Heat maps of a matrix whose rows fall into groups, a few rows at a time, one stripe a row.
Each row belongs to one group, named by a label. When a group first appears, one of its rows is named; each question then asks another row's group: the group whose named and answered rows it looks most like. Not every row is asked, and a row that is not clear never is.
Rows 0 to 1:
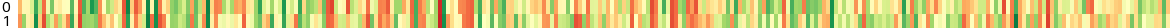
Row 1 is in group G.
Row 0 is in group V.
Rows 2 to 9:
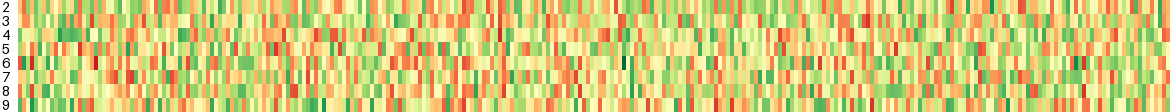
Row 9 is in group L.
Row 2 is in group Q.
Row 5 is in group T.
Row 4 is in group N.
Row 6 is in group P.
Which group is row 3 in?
L
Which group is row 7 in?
N
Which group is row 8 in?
P
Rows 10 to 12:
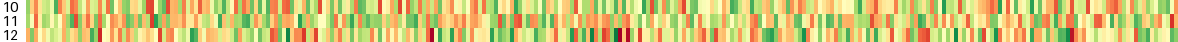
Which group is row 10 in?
T
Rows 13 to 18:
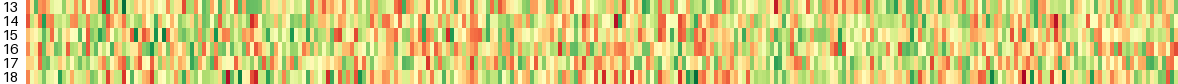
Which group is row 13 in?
P
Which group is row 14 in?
G
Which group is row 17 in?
N
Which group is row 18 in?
V
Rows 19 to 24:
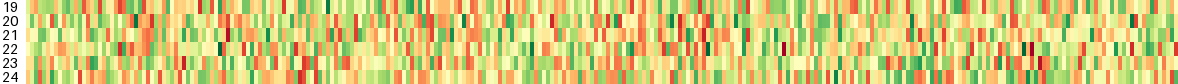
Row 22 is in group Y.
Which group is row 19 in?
L
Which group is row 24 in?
P
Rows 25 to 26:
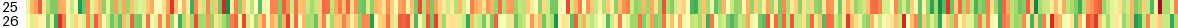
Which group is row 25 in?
T
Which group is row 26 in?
T
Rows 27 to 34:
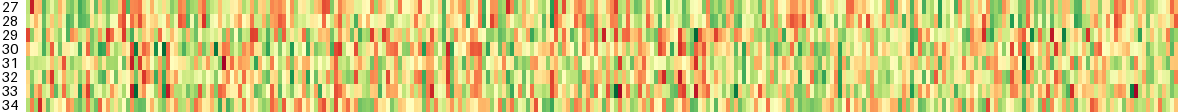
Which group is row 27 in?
N
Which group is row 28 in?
N
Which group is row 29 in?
G
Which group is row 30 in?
V
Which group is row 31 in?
Y
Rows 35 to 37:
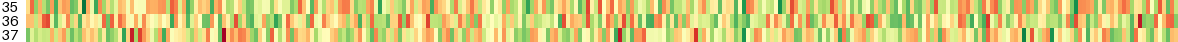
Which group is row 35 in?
Q
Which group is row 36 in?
P
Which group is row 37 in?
Y
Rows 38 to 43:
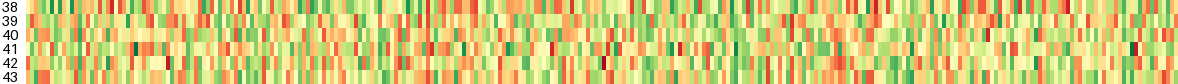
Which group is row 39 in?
T
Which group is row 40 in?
P
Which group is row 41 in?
Y
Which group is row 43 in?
P
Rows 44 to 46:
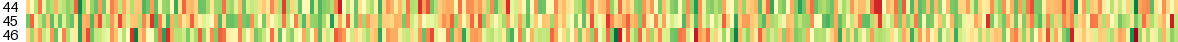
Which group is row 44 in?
L
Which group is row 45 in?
L
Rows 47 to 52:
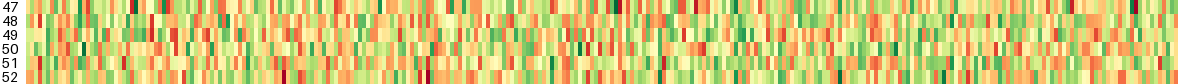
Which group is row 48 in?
T
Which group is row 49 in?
T
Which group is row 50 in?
Q
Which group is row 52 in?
Q
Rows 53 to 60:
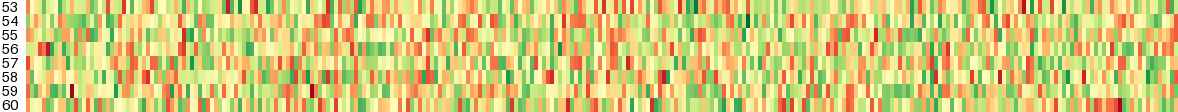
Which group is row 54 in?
N
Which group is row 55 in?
Q
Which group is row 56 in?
P
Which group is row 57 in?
N
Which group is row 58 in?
Y
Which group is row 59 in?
P
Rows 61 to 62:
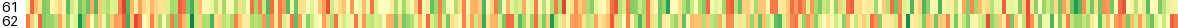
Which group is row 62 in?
N
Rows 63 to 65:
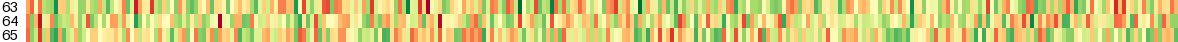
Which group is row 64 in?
G
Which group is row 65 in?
P
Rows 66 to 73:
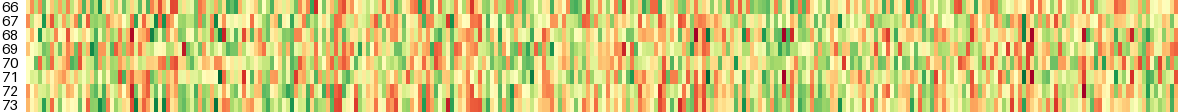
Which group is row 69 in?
Q
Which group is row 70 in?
Q
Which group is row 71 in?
Y
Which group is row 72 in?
V
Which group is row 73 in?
V
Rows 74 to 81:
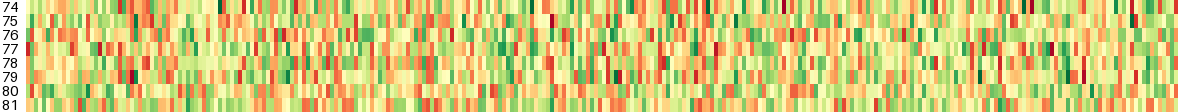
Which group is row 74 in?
Y
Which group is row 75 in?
Y
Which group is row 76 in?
T
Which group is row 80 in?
N
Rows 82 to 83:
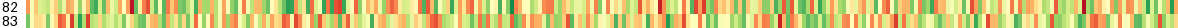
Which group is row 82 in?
V
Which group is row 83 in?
T
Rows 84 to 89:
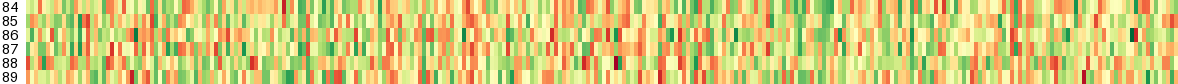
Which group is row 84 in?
L
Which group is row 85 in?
L
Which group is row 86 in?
Y
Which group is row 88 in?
G
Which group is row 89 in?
V
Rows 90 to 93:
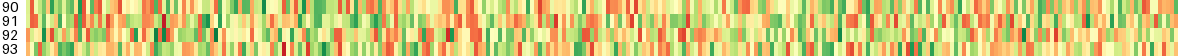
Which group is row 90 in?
L
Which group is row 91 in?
L
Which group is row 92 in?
G
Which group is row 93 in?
L
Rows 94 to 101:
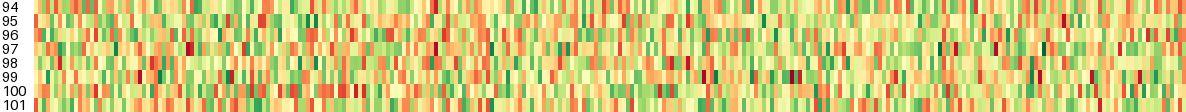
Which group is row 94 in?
Q
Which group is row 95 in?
V
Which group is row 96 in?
Q
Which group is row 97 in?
P
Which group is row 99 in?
V
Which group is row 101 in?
P
